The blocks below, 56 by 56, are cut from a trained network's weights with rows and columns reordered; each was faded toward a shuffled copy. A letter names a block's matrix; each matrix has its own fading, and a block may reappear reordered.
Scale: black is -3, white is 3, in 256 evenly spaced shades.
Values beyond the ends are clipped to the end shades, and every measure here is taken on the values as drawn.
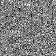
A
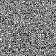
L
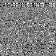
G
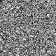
L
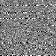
G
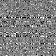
G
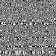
G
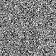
L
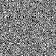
A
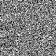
L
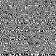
G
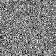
L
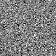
L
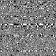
G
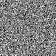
L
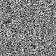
L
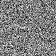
L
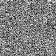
L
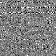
G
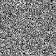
A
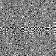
G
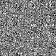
A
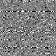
G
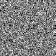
A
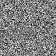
L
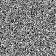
L
